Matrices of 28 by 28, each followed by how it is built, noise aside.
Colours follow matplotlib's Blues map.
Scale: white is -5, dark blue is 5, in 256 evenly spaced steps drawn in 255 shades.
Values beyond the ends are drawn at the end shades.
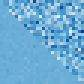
upper triangular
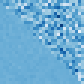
upper triangular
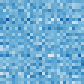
low rank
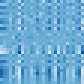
low rank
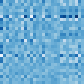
low rank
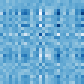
low rank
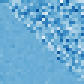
upper triangular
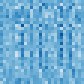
low rank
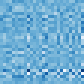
low rank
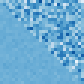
upper triangular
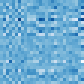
low rank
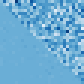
upper triangular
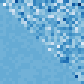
upper triangular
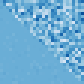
upper triangular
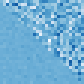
upper triangular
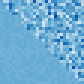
upper triangular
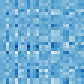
low rank
